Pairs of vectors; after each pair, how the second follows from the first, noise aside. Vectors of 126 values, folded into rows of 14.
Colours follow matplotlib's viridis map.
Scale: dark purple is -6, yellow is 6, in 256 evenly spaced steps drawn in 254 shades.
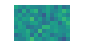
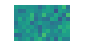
shuffled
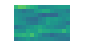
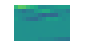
partly zeroed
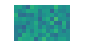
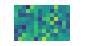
scaled up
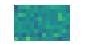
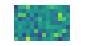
scaled up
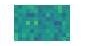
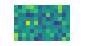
scaled up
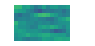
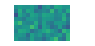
shuffled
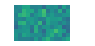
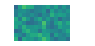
shuffled
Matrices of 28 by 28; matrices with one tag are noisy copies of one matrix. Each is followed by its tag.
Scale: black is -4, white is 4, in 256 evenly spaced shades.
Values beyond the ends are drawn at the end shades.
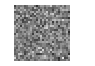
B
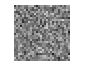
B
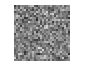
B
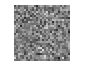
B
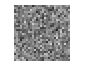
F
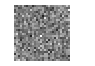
F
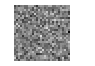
B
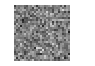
B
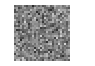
F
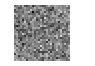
F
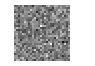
F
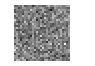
F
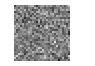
B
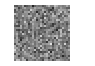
F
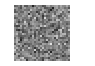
F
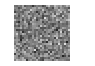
F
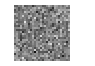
F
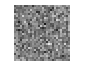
F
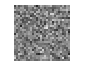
B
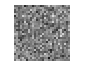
F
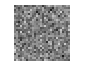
F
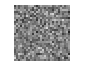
B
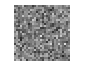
F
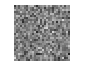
B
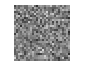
B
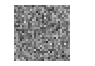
F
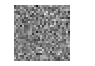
B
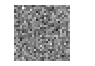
F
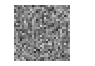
F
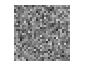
F
